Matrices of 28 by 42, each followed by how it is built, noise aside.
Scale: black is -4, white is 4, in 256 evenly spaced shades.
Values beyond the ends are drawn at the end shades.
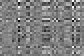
low rank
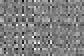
low rank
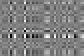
low rank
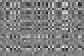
low rank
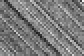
Toeplitz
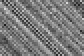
Toeplitz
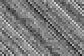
Toeplitz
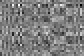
low rank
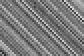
Toeplitz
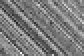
Toeplitz
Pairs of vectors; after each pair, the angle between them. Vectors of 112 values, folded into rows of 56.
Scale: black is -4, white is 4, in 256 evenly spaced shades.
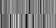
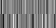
partly aligned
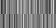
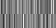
nearly parallel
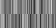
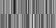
partly opposed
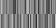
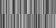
partly aligned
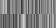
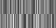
partly opposed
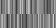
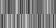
nearly opposite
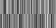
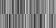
partly aligned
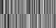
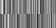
nearly opposite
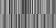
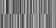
partly opposed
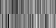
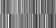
nearly opposite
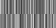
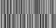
partly aligned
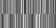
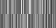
partly aligned
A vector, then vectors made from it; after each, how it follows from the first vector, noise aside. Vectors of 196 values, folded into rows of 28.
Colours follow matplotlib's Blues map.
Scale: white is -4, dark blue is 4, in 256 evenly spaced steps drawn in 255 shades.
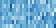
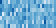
reversed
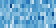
sign-scrambled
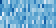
reversed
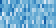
reversed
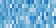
sign-scrambled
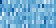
reversed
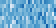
sign-scrambled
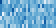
reversed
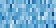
sign-scrambled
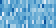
reversed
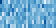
reversed
